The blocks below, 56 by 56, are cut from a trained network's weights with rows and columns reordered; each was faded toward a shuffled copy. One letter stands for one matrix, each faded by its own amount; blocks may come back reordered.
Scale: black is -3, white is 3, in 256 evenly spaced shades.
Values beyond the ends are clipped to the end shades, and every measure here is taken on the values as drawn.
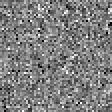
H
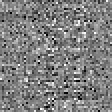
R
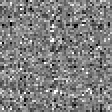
R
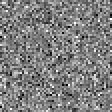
H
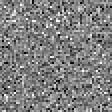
H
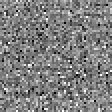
R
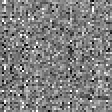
R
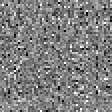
R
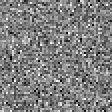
H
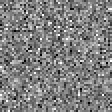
H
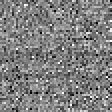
R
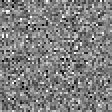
R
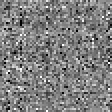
R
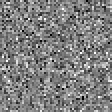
H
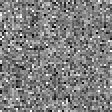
H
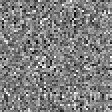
H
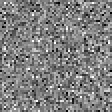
H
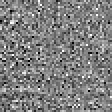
R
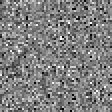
H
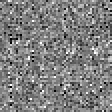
R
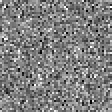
H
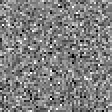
H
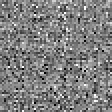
R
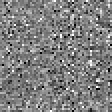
R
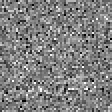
H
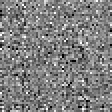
R
